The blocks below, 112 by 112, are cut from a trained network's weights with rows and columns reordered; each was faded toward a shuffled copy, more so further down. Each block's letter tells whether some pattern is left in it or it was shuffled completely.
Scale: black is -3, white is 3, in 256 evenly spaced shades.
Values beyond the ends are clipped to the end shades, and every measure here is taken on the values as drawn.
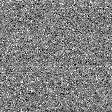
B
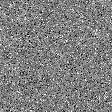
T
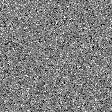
T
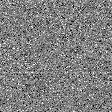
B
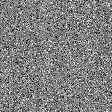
B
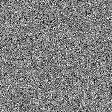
B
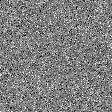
T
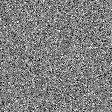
T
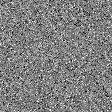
T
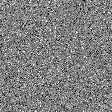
T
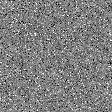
T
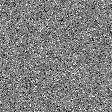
T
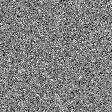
T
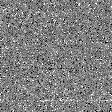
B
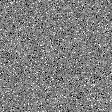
T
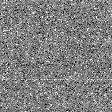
B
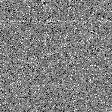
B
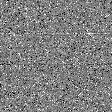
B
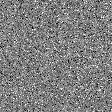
T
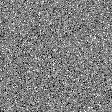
T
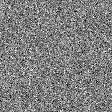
B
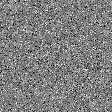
T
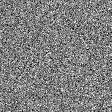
T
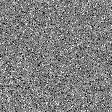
T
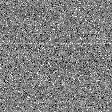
B
